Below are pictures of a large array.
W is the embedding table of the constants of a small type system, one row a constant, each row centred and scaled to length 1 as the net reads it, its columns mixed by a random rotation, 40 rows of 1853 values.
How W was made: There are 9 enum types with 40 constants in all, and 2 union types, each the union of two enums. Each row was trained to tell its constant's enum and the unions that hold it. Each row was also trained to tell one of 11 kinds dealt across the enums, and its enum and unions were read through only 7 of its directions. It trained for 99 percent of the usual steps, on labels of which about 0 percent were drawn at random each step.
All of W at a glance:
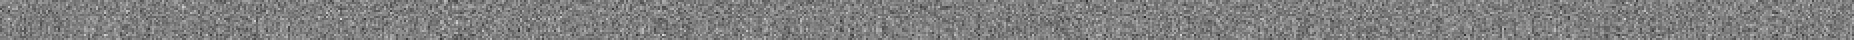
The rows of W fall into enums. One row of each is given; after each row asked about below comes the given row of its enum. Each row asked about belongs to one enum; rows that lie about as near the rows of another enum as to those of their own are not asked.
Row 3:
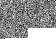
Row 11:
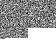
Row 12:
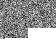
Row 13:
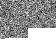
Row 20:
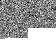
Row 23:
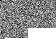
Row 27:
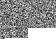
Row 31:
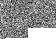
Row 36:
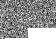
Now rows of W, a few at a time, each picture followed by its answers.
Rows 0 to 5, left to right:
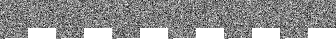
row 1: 27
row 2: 12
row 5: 11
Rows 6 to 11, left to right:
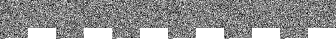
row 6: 20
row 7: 31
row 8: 23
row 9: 20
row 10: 13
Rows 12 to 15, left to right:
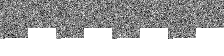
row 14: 20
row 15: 27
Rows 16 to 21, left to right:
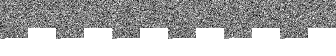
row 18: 36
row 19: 36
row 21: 31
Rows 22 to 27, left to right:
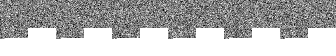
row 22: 31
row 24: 12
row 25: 3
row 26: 36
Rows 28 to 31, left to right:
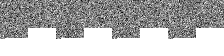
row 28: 31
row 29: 36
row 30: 36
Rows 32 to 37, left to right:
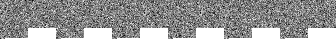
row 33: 20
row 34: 12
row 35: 12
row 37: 13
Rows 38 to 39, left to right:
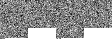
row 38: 27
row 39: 12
